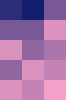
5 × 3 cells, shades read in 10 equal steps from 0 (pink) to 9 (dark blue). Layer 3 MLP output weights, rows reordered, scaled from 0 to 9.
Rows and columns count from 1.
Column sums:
19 21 11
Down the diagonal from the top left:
8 5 3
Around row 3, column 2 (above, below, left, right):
5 1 1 3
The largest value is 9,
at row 1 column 2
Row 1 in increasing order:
5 8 9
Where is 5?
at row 1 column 3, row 2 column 1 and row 2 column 2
